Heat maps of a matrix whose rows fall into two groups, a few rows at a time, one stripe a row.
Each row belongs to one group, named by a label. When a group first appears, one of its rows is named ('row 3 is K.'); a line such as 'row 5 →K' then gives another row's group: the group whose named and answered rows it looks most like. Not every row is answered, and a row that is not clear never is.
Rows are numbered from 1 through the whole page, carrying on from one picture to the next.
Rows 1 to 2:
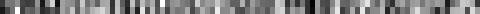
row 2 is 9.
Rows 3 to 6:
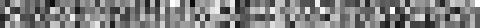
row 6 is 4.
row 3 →9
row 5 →9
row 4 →4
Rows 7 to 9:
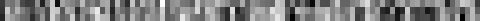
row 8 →4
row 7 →9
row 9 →4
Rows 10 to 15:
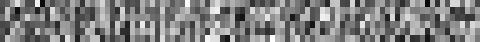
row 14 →9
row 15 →4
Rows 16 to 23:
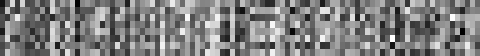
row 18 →9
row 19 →4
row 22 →9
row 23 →4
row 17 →4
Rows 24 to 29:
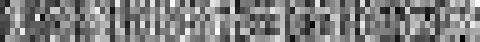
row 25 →4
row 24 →9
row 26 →9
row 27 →9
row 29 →4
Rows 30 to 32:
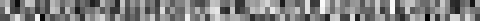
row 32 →9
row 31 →4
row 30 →4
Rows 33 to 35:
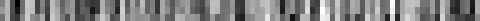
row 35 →4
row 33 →4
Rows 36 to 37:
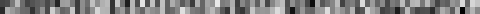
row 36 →9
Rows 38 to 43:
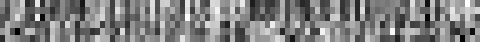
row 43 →4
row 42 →4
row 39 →9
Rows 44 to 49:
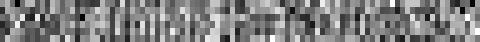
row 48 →9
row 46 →9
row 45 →4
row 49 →4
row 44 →4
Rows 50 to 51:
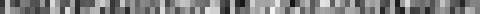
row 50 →4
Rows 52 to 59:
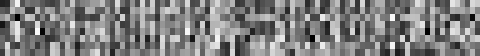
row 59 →4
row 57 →9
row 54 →4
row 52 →9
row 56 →9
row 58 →4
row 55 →9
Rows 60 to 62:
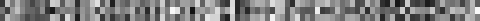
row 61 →9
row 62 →4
